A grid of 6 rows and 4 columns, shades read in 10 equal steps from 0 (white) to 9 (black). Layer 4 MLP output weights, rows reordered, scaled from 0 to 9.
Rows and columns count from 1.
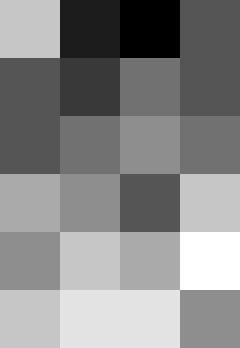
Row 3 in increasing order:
4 5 5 6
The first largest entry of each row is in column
3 2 1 3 1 4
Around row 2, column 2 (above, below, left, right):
8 5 6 5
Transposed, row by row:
2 6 6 3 4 2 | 8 7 5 4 2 1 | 9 5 4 6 3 1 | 6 6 5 2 0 4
